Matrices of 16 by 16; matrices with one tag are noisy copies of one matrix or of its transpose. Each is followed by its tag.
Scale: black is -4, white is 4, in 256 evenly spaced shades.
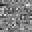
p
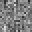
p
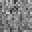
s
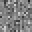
p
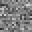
p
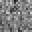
s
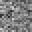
s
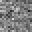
s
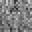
s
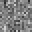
p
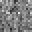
s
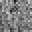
s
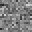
p
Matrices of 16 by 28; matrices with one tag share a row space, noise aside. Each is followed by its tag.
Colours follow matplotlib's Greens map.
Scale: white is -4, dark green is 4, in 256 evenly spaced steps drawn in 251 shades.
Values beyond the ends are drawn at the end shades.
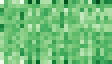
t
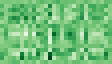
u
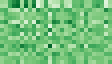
u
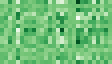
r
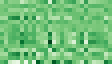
u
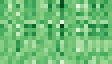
r
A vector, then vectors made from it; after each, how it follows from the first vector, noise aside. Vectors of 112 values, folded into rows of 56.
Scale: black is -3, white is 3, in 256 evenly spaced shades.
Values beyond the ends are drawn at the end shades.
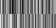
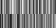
negated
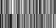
negated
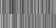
shrunk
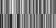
negated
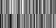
negated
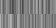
shrunk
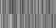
shrunk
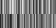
negated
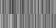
shrunk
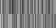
shrunk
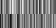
negated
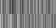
shrunk
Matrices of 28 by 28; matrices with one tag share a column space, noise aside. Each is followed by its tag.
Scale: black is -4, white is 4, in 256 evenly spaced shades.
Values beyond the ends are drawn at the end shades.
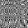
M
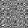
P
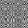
P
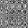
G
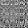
M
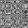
G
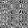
G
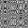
G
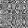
G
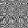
P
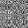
G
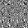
M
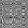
P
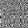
P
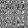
G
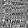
M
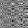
P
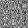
G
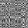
P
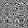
P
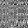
M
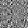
M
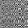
P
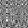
M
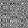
P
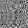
G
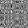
G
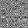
P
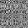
G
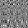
M
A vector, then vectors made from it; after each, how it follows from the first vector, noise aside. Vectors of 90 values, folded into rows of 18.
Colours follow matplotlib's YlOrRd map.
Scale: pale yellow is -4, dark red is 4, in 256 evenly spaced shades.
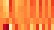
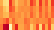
copied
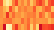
sign-scrambled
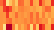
sign-scrambled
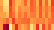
copied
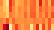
copied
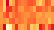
sign-scrambled
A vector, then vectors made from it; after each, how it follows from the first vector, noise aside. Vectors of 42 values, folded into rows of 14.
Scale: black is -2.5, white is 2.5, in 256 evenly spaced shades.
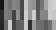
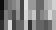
copied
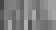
shrunk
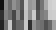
copied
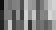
copied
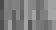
shrunk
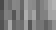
shrunk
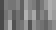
shrunk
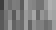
shrunk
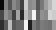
copied
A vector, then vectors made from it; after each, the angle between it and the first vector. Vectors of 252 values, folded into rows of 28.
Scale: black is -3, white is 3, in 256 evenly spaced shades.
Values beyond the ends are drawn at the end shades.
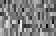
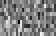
nearly parallel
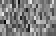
orthogonal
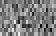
partly aligned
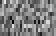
partly opposed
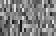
nearly opposite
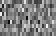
partly opposed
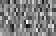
partly aligned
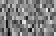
partly opposed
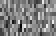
nearly opposite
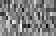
nearly parallel
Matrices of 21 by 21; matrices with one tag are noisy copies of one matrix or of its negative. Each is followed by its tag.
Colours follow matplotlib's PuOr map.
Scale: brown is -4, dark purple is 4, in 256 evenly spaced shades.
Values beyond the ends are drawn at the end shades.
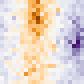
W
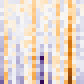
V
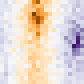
W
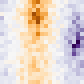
W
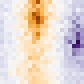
W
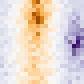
W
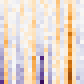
V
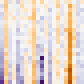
V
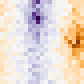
W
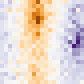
W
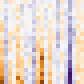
V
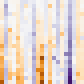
V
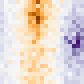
W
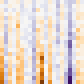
V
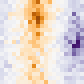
W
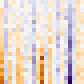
V
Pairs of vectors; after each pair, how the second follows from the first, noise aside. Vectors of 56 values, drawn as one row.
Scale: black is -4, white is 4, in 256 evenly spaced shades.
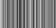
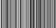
sign-scrambled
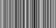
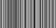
sign-scrambled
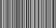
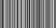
reversed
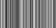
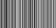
sign-scrambled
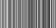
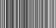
reversed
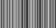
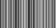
reversed
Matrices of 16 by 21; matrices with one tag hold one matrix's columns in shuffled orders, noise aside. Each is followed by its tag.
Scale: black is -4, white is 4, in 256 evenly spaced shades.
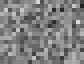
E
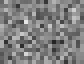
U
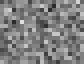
E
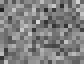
E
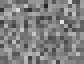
E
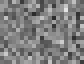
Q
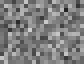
E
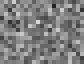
E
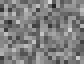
E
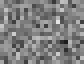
U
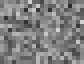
E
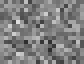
U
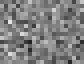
U
